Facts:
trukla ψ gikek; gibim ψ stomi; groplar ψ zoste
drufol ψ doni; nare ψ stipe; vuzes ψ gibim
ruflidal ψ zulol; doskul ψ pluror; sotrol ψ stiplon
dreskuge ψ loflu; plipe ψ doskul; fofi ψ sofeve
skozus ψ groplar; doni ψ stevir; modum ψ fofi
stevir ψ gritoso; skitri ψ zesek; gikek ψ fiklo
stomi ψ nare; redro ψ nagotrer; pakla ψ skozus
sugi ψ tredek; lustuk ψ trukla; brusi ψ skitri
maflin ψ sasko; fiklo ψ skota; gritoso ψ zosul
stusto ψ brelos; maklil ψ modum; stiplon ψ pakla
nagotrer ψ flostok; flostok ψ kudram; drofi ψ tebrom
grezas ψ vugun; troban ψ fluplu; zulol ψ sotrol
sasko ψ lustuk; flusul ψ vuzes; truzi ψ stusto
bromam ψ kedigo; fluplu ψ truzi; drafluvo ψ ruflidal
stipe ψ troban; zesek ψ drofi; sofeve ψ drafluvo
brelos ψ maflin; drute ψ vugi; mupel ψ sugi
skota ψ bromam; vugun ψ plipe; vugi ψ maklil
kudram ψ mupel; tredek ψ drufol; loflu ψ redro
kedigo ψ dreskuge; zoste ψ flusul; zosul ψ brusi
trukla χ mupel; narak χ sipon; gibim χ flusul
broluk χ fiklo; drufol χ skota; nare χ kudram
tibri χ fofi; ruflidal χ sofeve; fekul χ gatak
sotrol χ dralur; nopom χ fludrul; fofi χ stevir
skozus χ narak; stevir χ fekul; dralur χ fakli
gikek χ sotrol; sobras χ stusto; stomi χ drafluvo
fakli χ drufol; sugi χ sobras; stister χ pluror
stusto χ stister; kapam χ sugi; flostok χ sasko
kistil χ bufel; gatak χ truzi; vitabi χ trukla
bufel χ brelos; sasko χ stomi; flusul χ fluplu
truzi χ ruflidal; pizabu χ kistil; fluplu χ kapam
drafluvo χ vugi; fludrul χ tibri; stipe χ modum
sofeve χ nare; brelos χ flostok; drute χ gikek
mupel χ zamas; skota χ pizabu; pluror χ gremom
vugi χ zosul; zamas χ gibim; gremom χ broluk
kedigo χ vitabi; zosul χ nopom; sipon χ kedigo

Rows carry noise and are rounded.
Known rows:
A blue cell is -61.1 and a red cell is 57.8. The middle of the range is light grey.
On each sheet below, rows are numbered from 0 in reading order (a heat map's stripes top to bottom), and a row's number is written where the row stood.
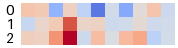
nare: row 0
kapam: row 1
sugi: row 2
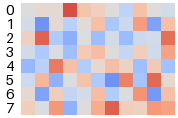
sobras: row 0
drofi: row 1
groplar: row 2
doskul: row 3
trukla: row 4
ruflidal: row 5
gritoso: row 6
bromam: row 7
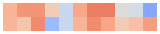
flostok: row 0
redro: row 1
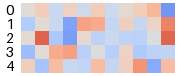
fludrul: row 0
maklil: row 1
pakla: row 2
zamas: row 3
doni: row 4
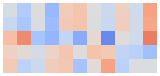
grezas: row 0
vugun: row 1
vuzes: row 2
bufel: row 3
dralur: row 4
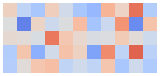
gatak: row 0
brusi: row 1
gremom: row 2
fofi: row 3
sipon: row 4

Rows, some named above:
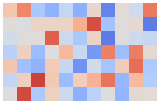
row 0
vuzes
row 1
sasko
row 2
fluplu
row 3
sofeve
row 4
truzi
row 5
kedigo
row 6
skozus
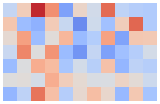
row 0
mupel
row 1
truzi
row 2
sotrol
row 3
gibim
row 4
vitabi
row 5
broluk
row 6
trukla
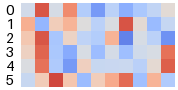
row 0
flusul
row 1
drufol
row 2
stomi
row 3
groplar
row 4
stiplon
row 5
kedigo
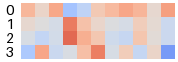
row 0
kudram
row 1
gremom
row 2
pluror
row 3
vugi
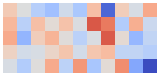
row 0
troban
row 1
skota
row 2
drufol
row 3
kistil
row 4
zosul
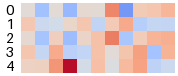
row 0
maflin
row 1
pizabu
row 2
lustuk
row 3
tredek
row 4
sugi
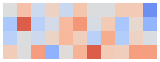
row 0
nopom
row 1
drafluvo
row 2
drute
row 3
bromam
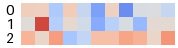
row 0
stipe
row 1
skozus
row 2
kudram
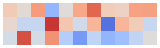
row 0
bromam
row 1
stusto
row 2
flusul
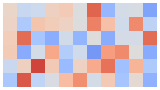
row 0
brelos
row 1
gikek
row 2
zoste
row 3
stevir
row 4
kedigo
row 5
drafluvo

